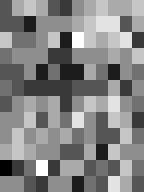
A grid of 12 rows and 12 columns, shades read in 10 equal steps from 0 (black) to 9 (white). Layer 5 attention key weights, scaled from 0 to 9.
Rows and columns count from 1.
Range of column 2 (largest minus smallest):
5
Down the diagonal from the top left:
3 3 4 5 4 2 5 5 3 7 7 3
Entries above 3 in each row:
9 8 10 10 6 3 10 9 10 9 7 7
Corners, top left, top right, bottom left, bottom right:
3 7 5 3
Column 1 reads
3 3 7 4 3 4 3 5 5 6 0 5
